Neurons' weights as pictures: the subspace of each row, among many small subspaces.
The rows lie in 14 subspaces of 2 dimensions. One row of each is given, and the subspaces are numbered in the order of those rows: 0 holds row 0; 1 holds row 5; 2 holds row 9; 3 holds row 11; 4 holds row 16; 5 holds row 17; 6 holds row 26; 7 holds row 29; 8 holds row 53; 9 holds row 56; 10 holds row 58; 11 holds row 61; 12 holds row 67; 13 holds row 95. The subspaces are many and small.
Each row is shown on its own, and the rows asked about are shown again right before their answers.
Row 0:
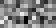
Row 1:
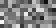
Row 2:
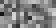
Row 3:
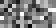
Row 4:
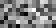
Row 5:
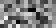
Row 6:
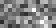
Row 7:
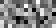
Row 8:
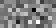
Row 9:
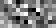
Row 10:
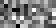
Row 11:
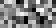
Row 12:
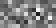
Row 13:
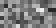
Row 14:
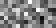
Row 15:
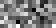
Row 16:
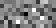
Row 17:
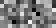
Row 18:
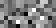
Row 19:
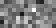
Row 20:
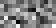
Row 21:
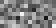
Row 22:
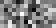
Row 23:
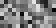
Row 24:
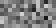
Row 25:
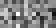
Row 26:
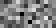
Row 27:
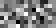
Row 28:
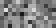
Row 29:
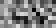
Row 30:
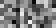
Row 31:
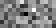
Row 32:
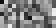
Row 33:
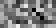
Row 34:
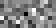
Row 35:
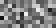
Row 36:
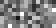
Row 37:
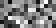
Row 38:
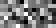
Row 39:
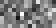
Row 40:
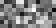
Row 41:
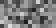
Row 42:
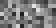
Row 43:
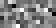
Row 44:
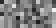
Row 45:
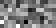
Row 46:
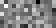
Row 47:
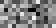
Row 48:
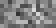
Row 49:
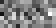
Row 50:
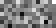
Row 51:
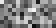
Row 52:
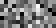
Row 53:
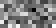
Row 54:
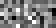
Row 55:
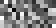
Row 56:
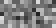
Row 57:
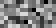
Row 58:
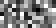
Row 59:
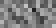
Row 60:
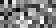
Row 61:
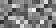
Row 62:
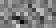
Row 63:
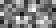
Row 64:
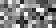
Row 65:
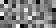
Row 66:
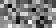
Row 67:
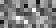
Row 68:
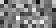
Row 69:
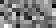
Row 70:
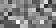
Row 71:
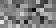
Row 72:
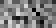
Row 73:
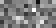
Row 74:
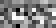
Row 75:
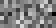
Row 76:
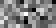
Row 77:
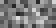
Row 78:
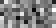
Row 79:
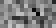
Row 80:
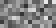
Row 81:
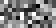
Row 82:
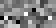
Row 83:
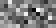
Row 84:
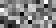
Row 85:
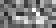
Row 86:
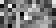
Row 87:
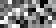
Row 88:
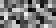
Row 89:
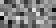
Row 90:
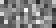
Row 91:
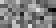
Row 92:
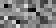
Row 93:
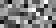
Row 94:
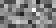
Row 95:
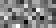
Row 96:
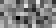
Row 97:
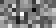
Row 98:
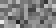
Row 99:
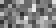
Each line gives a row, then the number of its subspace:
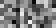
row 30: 5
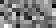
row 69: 13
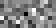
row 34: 4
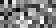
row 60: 11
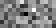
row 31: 8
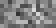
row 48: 5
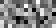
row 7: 12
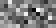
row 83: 2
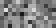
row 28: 2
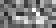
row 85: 7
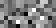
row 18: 4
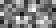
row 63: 3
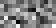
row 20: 1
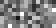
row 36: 10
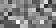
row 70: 11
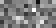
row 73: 12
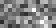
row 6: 8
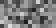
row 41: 0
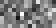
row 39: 10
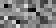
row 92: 1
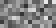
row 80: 6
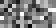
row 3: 2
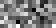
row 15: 8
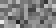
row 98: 11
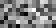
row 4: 8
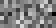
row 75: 11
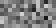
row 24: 6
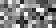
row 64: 2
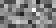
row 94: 5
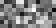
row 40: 3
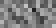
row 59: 12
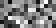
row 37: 11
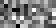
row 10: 12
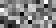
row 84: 11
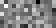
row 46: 12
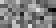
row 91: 2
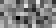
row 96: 7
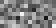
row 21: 6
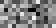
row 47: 1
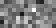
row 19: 3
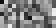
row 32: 13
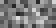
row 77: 7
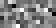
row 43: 1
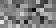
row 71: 0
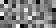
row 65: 12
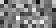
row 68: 12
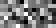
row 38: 13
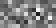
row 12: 2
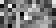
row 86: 13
